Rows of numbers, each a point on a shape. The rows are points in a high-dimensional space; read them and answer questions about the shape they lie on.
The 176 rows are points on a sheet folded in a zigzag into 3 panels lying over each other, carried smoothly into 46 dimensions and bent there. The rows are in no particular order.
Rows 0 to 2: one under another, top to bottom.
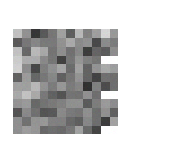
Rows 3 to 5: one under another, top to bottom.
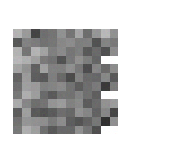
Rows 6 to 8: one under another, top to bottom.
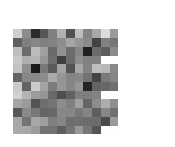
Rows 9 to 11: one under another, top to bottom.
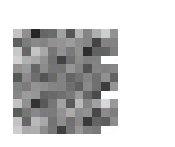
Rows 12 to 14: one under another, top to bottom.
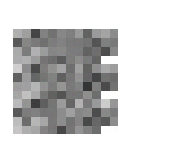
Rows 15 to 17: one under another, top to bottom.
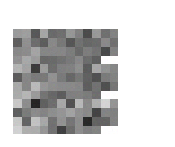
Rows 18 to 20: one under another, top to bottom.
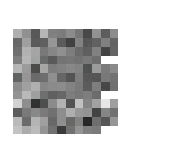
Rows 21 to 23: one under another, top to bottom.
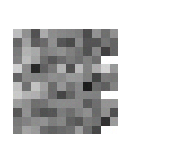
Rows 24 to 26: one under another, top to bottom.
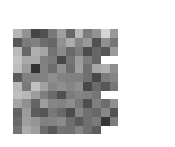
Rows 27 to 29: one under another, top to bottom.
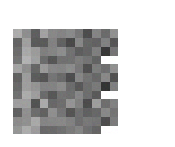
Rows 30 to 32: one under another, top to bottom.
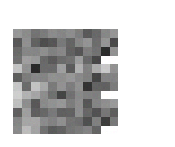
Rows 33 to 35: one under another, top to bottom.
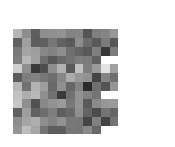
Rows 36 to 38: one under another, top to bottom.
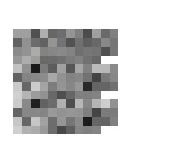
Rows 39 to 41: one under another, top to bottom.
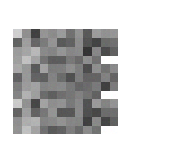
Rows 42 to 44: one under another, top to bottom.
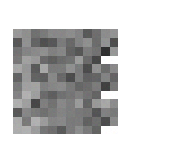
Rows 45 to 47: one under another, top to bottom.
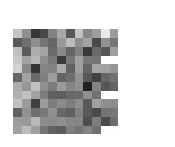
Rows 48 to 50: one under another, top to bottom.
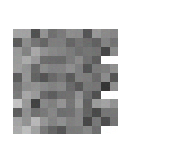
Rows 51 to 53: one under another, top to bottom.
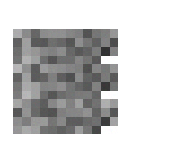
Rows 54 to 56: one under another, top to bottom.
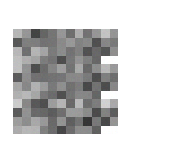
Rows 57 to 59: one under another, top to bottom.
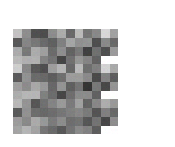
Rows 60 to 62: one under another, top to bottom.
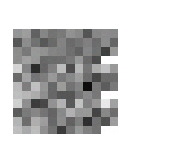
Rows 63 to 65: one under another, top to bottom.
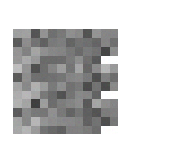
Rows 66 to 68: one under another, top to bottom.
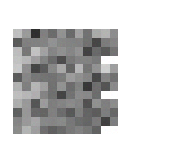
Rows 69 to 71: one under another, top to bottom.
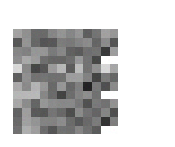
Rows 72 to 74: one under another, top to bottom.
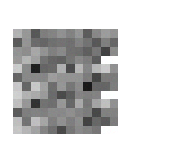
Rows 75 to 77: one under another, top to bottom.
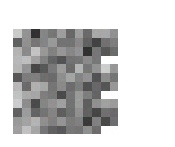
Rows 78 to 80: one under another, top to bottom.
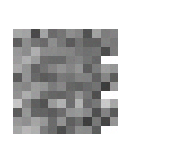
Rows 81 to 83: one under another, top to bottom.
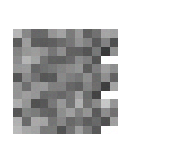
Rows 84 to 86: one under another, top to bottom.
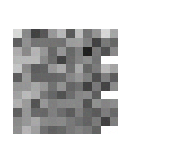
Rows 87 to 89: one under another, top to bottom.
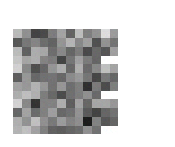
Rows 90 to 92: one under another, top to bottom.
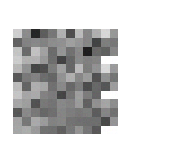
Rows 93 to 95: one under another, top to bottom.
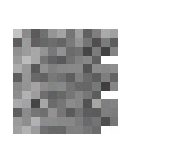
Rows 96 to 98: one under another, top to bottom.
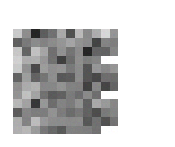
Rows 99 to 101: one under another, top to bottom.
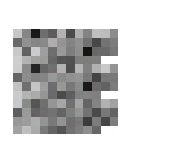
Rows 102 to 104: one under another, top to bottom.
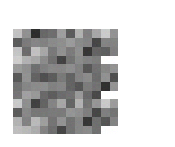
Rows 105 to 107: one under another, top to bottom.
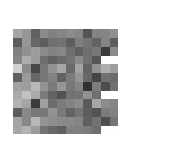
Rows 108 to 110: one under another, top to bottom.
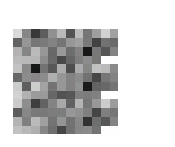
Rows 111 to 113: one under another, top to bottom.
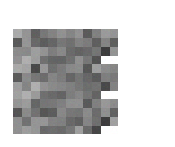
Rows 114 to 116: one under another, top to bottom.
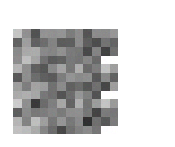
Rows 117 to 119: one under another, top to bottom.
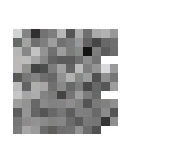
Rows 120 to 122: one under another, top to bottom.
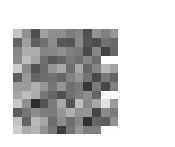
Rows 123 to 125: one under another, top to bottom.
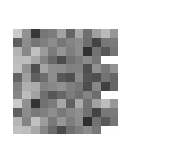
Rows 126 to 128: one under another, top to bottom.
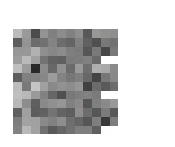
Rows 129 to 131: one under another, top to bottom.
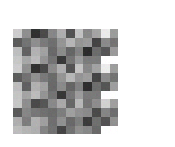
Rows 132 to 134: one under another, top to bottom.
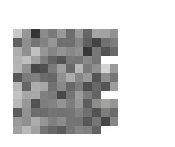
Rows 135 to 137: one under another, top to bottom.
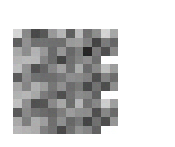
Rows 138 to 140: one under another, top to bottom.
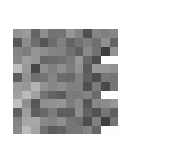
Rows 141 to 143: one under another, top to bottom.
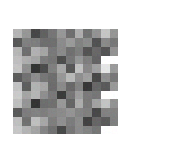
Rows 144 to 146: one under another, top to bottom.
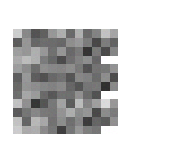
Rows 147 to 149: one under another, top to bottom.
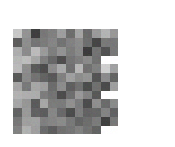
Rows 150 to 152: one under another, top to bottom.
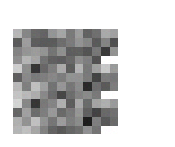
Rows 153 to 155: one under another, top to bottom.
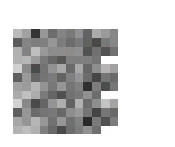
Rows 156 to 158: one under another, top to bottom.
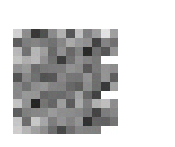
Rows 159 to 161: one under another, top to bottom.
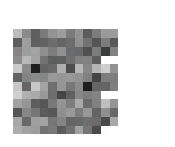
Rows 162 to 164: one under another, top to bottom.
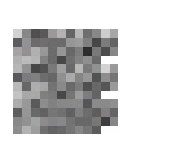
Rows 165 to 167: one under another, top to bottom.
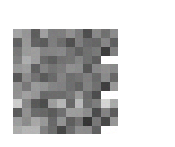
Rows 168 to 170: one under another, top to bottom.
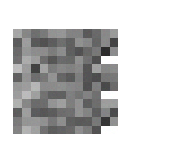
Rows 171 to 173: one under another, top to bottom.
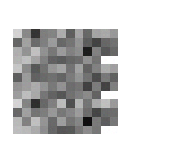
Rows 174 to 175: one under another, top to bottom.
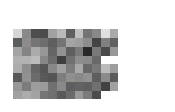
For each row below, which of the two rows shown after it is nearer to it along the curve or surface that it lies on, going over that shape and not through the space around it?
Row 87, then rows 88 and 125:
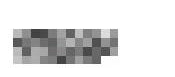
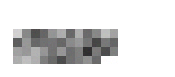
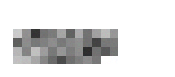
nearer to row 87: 125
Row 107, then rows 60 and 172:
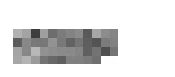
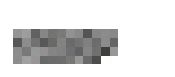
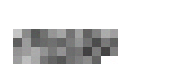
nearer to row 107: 60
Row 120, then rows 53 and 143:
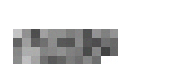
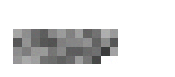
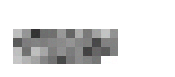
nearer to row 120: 53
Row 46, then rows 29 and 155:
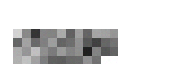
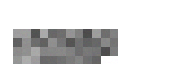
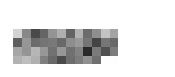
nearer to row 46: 155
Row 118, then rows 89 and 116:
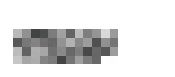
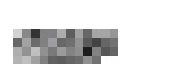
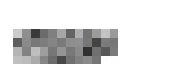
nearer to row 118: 116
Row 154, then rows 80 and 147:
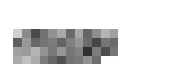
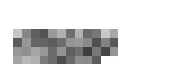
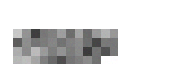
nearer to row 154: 80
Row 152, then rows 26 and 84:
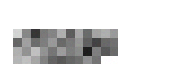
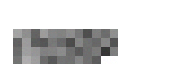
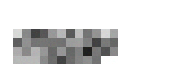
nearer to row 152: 84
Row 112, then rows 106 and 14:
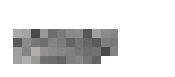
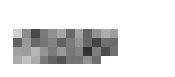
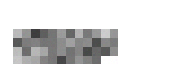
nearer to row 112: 14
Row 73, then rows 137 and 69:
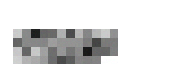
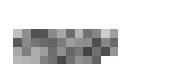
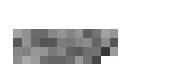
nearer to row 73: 137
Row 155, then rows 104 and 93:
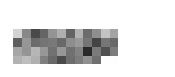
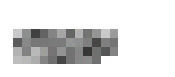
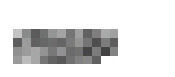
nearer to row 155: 93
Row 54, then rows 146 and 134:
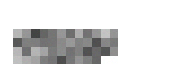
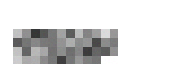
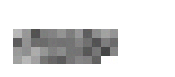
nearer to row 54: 146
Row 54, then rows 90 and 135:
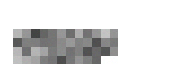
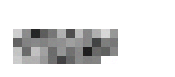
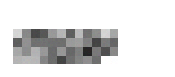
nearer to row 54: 90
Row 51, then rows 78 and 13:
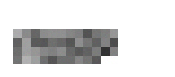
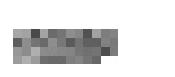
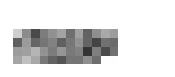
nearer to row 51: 13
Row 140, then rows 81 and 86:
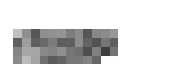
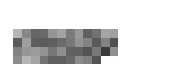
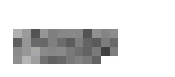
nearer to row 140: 81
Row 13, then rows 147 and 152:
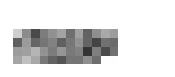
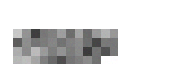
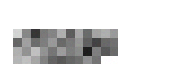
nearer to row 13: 152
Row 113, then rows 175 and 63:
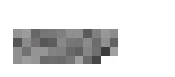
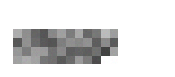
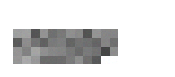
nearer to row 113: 63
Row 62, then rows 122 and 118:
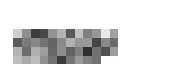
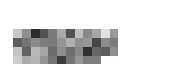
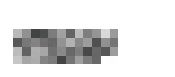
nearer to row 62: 122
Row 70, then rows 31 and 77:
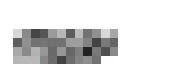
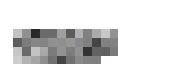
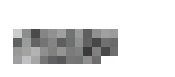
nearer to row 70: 77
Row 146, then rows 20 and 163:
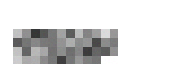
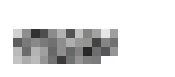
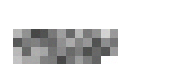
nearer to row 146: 163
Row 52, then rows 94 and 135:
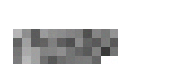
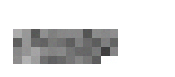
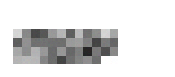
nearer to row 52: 94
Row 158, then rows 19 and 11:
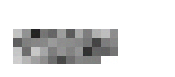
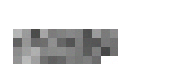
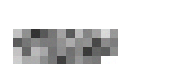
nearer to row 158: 11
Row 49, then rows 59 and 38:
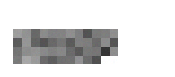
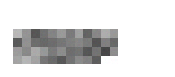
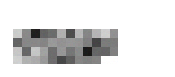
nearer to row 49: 59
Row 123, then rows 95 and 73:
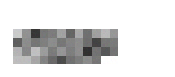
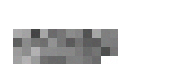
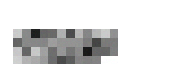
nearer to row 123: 73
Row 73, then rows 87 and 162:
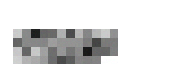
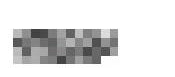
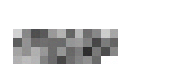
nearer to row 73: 87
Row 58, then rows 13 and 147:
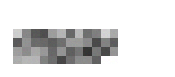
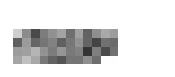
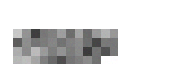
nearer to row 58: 13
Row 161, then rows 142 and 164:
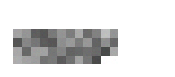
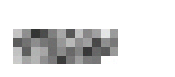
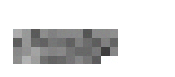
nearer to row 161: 142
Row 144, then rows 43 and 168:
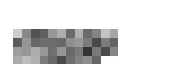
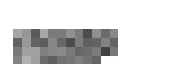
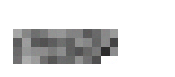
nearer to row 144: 168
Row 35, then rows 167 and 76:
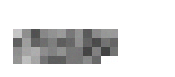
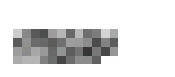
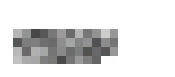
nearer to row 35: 167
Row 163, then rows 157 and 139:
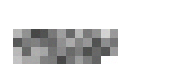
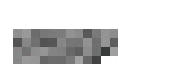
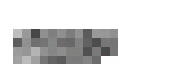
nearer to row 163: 157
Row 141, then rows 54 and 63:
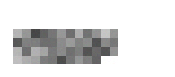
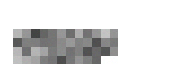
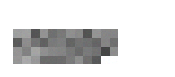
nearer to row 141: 54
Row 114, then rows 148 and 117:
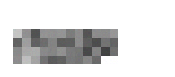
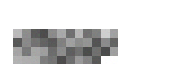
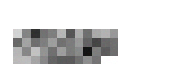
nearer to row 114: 117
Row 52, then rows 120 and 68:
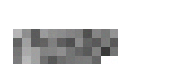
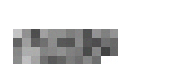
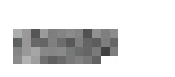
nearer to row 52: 120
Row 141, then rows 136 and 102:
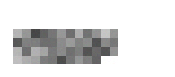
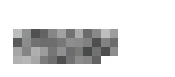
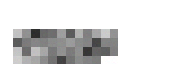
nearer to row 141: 102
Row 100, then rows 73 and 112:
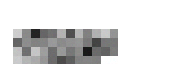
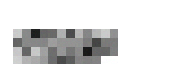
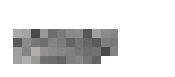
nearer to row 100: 73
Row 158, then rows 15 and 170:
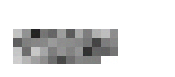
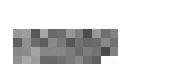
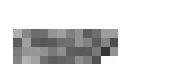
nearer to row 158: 15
